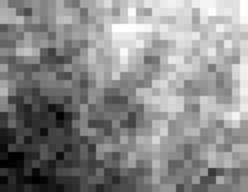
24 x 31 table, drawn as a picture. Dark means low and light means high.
Ninth with the highest average: top right. Ninth with the lowest average: bottom left. Grain: blotchy. Slope: up to the top right. Mirror symmetry: none.
